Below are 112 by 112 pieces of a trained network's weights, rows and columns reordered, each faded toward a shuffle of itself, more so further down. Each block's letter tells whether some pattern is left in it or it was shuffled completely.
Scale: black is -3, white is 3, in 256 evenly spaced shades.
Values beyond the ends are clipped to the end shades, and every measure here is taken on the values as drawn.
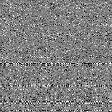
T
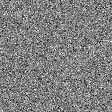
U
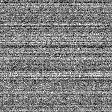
T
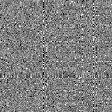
T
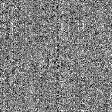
T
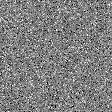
U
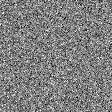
U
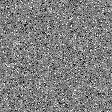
U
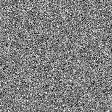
U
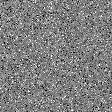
U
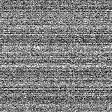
T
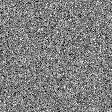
U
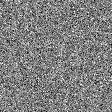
U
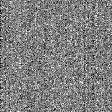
T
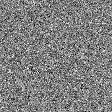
U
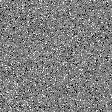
U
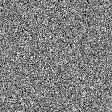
U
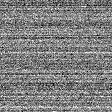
T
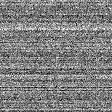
T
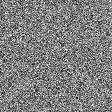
U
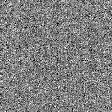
T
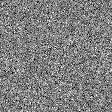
U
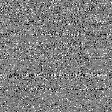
T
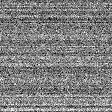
T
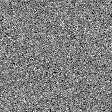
U
